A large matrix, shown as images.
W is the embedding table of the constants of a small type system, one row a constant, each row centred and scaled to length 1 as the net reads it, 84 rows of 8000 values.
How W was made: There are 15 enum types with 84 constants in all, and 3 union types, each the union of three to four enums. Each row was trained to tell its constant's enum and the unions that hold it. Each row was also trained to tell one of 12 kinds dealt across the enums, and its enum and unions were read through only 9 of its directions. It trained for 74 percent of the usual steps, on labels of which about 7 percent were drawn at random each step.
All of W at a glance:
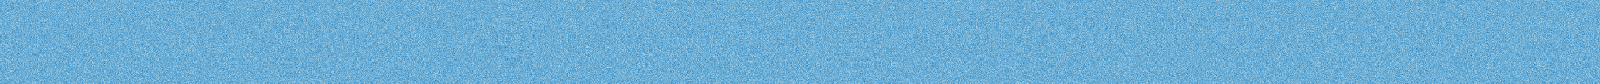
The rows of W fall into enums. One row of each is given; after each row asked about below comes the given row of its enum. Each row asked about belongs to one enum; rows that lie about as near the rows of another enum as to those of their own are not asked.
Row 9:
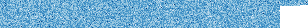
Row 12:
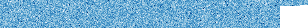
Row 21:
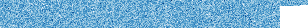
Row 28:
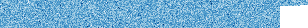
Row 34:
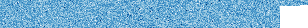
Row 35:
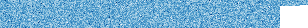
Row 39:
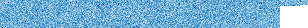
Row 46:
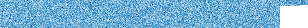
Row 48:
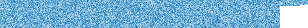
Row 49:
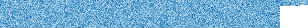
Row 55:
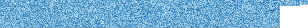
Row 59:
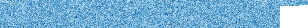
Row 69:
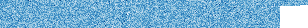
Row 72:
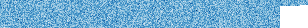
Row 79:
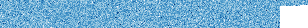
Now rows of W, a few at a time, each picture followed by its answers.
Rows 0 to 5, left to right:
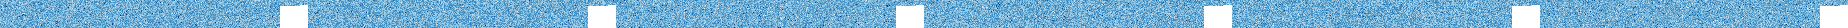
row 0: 39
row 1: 55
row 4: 46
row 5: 48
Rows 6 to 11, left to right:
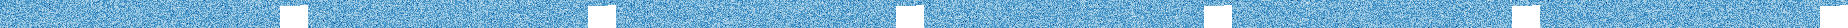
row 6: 69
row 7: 21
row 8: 69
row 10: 55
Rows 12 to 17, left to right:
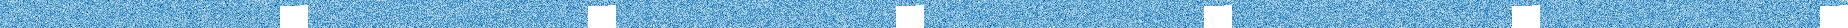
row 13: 28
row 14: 34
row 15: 79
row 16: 34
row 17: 35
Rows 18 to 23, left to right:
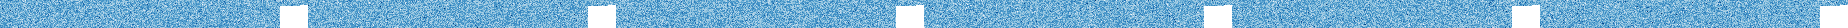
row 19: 28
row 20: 55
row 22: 34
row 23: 59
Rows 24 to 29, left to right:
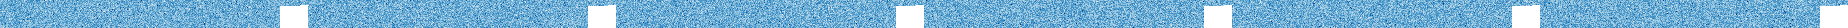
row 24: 34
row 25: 39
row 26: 28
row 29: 9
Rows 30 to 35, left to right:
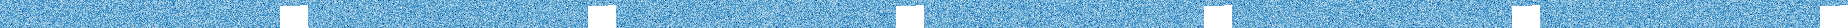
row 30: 79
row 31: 72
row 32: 49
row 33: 59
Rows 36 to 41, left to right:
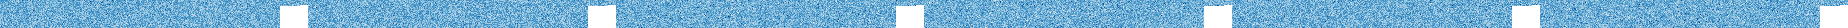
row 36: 35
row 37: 35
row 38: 69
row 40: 35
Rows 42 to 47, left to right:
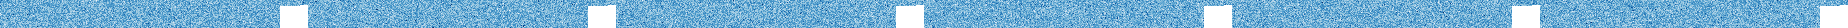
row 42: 69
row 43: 35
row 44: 28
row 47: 46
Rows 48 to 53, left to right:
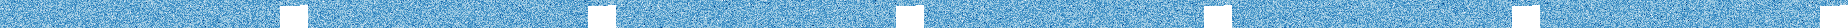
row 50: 72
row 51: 49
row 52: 34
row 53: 21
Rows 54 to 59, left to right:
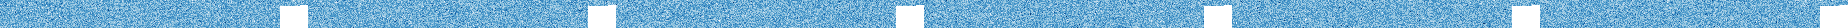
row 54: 69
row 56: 79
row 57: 21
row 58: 59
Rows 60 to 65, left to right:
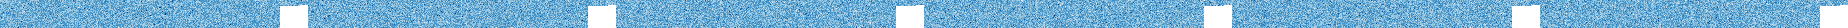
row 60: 59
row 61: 39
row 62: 35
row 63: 21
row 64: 59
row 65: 21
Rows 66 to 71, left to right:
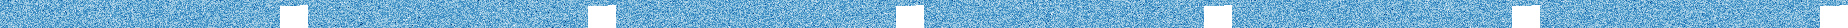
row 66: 21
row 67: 46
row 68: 39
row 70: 49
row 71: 49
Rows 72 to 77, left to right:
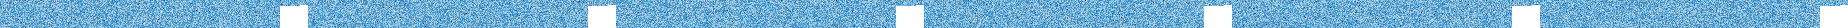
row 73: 28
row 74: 69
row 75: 28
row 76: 59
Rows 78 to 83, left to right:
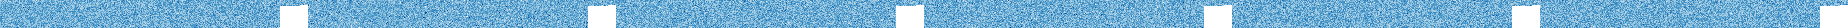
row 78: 34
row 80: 55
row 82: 79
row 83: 49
